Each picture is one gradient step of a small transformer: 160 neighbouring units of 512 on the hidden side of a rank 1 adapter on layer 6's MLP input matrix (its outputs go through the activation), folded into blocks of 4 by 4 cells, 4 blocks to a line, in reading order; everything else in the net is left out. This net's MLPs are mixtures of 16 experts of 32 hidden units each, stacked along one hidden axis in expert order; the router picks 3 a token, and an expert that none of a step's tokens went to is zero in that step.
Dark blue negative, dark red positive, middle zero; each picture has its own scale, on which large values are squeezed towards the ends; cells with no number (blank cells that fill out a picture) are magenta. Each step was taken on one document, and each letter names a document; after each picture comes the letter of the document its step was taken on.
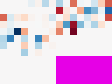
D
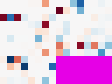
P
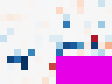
P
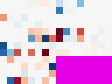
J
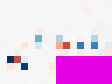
P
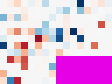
J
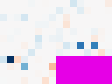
P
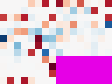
J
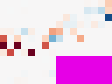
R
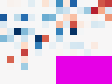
D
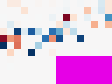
R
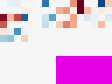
D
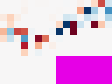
D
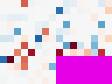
P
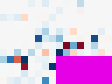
P
